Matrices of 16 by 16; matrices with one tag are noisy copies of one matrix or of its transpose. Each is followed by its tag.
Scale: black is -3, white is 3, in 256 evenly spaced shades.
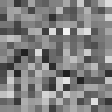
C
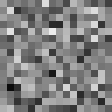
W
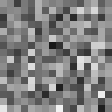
C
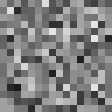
W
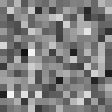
W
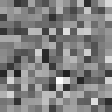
C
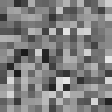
C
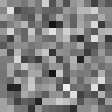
W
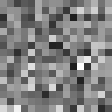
C
